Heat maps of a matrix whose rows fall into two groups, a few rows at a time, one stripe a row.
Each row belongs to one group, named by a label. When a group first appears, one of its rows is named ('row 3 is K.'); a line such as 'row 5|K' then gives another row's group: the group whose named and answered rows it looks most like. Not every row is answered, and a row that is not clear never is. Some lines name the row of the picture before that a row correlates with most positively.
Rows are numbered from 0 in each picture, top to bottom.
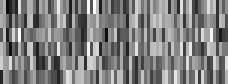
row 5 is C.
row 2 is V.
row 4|C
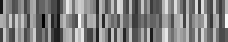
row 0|C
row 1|C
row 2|C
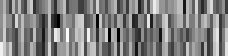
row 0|V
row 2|C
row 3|C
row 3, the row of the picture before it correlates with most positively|1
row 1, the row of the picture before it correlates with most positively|2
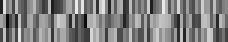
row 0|C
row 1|V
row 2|V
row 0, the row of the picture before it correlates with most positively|1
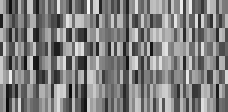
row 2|V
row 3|C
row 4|V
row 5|C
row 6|V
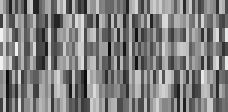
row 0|V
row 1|C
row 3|C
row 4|C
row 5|V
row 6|V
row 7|V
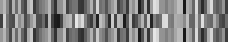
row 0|V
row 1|C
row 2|V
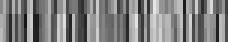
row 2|V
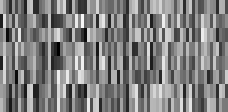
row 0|V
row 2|V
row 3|C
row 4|C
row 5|C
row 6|V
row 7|V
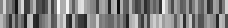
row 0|C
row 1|V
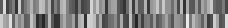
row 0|V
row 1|C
